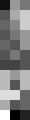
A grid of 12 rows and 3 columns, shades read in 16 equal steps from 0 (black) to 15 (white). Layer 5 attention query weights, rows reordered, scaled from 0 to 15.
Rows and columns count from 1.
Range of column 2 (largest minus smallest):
13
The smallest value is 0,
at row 12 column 2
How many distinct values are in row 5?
3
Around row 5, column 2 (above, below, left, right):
7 7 6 9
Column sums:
92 82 95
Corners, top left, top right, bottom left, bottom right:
1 7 15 2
